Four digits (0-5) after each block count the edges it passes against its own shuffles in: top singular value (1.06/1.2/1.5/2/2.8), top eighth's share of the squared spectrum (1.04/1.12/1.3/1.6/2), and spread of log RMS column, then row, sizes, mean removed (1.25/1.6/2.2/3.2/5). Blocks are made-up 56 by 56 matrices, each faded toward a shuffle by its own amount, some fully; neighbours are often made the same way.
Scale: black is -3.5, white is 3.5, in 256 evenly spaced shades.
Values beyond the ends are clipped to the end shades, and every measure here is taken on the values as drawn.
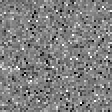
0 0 0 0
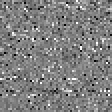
1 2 0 2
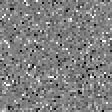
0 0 0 0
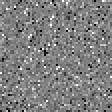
0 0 0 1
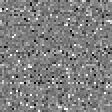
1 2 0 2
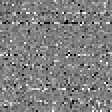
2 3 0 3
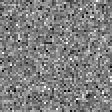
0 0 0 0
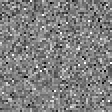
0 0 0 0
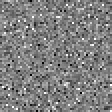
0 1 0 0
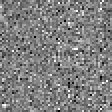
1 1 2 0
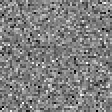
0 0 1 0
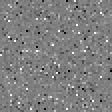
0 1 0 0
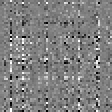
4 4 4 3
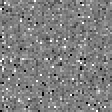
2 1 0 0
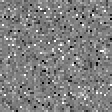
1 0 0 0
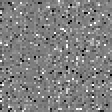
2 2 1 0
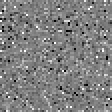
2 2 1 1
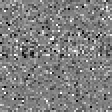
3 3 0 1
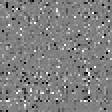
3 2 1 1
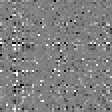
4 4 2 2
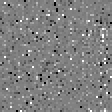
2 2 1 0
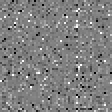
3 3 1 0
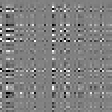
5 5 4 4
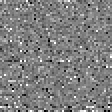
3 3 0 2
